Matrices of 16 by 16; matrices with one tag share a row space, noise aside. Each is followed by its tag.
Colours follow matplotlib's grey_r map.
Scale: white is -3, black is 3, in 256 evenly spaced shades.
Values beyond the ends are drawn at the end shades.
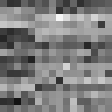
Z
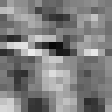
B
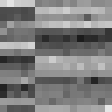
Z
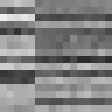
Z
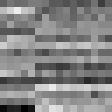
Z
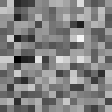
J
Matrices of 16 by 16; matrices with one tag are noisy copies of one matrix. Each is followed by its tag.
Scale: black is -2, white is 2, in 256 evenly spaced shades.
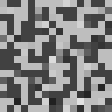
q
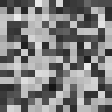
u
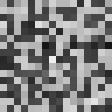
q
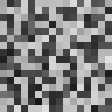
q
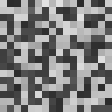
q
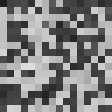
u
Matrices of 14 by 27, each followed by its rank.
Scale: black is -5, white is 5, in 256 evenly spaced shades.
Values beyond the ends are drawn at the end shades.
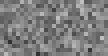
full rank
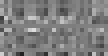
three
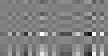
one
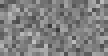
full rank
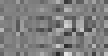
two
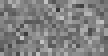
full rank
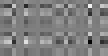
one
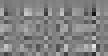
two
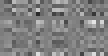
two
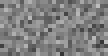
full rank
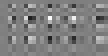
one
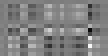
one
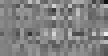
three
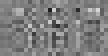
three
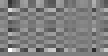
one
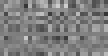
two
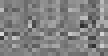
three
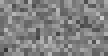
full rank
